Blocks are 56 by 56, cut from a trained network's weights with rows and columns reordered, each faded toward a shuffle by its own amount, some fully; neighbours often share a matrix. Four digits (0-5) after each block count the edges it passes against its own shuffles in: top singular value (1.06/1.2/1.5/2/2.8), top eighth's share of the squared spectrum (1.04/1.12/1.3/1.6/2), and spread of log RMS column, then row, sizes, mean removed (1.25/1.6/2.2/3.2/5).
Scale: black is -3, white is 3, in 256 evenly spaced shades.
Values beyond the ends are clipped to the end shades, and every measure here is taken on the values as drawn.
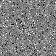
0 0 0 0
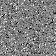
1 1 0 0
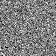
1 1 0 0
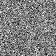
0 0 0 0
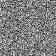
1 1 0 0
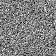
0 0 1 0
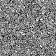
0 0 0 0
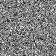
0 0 0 0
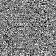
2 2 1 0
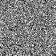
2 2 0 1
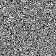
2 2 1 1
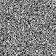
2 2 0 0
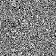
3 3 1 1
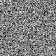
3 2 1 1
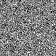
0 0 0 0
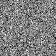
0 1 0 0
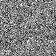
1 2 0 1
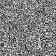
2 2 1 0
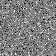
1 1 0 0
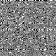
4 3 1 2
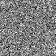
1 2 0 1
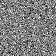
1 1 0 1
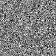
2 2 1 1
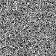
1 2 0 1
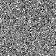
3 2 1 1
